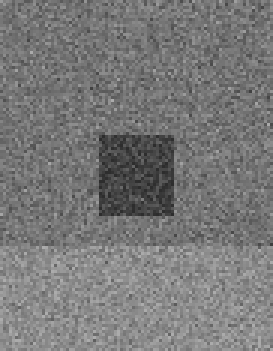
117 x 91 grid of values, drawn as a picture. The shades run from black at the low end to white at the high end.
Stripes: none. Average level on the scale: 50%. Ninth with the lowest average: centre. Odd patch: lower, in the centre. Seam: horizontal, 70% of the way down, the bottom part higher.
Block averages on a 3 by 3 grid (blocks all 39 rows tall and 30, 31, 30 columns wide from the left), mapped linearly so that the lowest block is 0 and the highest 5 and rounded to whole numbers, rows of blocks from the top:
3 3 3 / 3 0 3 / 5 5 5
